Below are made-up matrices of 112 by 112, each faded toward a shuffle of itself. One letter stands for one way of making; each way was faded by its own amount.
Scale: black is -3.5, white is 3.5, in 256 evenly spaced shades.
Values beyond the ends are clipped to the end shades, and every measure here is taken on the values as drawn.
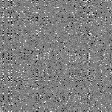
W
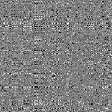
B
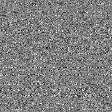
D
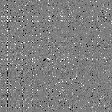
W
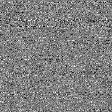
D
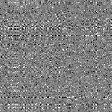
B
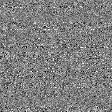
D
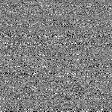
D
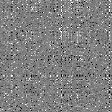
W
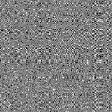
B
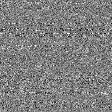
D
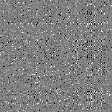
W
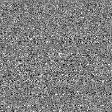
D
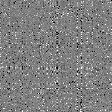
W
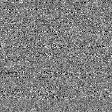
D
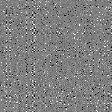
W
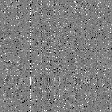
W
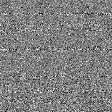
D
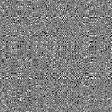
B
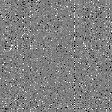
W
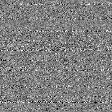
D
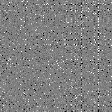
W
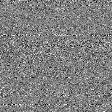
D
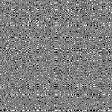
B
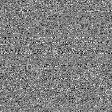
D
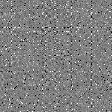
W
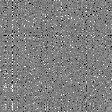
W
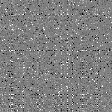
W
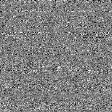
D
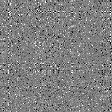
W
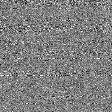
D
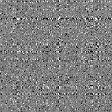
B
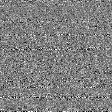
D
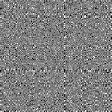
B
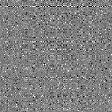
B
